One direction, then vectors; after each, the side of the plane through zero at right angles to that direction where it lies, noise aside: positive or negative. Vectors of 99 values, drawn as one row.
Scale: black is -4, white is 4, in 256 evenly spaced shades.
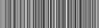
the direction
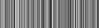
positive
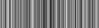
positive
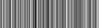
positive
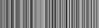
negative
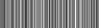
negative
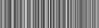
positive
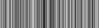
positive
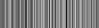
negative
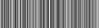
positive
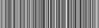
positive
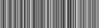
positive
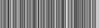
positive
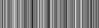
negative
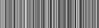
positive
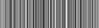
positive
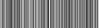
positive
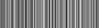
negative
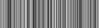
positive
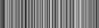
negative
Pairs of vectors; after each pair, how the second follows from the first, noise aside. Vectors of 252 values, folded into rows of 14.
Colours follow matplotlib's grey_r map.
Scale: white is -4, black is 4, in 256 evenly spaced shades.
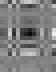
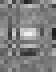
negated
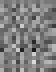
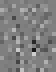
partly zeroed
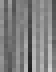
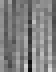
copied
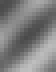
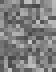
shuffled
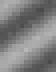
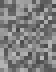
shuffled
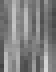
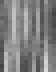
copied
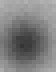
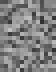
shuffled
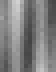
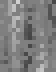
partly zeroed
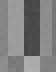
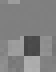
partly zeroed
